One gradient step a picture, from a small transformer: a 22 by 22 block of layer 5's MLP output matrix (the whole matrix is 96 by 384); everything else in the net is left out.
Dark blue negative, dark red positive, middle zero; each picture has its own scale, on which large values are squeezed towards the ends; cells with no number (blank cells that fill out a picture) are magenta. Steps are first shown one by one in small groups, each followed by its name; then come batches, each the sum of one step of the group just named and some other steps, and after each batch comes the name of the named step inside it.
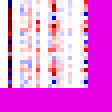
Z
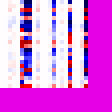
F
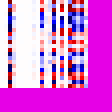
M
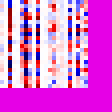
Z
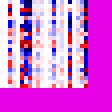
F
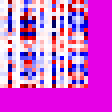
M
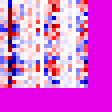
Z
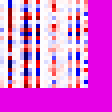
Z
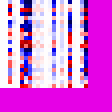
F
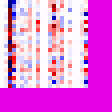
Z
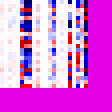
F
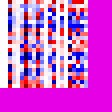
M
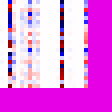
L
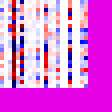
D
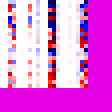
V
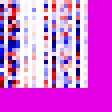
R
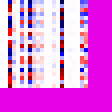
L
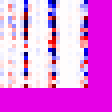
V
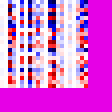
V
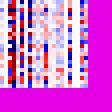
D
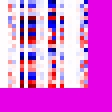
V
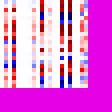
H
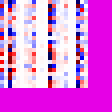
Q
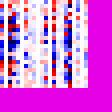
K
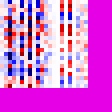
H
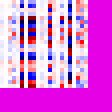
K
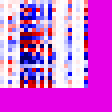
K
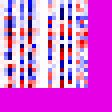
Q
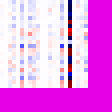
Q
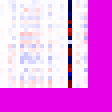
Q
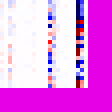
Q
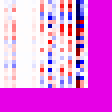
H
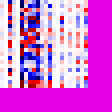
Q
